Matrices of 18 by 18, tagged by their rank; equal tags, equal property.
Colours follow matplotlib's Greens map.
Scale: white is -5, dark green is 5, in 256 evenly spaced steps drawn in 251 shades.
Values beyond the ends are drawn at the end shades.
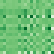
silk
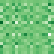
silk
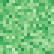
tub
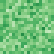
tub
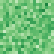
tub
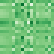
silk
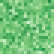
tub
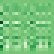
silk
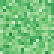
tub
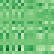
silk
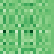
silk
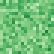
tub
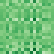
silk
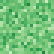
tub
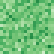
tub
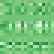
silk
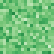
tub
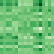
silk
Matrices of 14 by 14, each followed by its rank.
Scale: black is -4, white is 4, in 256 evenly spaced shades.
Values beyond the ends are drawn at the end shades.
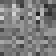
three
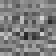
three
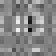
two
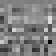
three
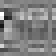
two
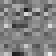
two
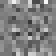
three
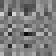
two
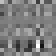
two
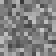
full rank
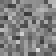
full rank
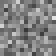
full rank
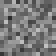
full rank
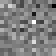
three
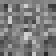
three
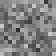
full rank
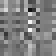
two
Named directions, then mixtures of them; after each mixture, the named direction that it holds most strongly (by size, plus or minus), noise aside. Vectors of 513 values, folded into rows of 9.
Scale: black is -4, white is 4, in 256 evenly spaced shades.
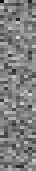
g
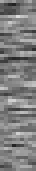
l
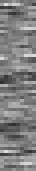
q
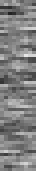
q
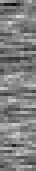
l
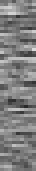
l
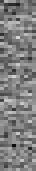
g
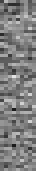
g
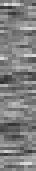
q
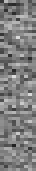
g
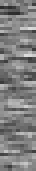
q
